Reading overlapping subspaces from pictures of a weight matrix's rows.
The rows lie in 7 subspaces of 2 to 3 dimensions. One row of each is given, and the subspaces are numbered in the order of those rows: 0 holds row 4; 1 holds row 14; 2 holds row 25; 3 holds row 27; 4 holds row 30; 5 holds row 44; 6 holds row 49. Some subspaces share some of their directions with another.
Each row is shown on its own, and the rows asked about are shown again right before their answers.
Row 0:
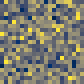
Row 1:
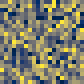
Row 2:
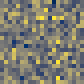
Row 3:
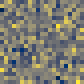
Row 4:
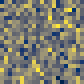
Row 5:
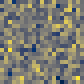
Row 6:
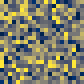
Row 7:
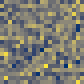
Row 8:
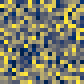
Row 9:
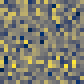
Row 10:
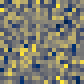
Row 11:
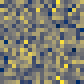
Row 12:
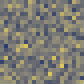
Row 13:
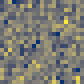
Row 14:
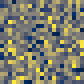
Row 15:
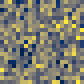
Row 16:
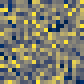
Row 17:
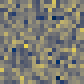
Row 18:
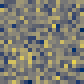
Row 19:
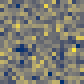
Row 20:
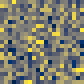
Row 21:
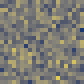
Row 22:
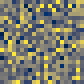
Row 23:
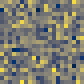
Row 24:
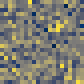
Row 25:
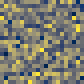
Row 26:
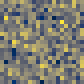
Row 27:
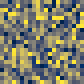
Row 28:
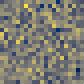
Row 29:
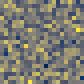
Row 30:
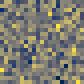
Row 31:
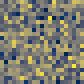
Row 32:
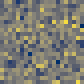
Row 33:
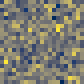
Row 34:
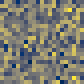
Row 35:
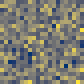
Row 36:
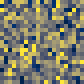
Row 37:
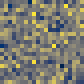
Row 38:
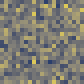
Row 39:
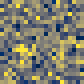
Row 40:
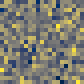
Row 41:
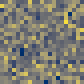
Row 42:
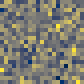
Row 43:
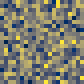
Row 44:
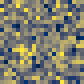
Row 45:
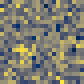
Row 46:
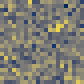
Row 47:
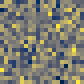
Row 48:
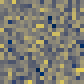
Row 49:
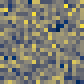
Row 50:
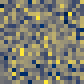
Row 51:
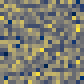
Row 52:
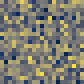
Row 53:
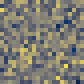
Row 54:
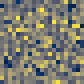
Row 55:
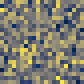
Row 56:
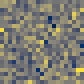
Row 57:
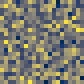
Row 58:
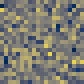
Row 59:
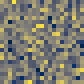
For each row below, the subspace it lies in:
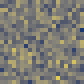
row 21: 3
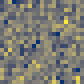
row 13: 1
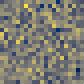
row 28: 0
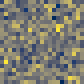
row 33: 5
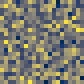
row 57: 2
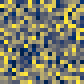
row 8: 4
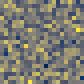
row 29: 2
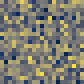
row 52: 3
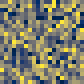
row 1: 3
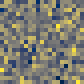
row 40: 4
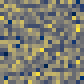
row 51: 2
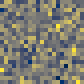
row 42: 4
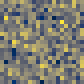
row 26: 3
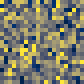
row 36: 0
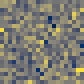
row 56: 0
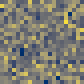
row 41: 4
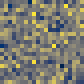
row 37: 6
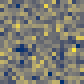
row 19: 5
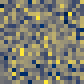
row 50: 4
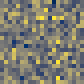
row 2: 3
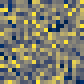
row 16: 6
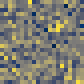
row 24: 6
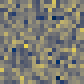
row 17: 3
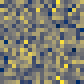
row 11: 0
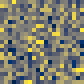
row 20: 1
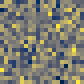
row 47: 4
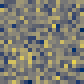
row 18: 1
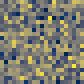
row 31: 3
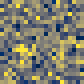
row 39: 5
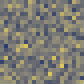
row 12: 5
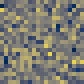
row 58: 1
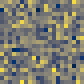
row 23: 6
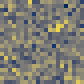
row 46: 6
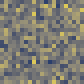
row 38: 6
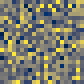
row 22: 0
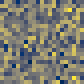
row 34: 6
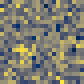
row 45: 5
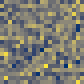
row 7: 2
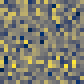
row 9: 5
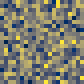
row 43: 2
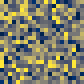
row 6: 5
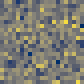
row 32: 1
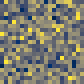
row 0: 5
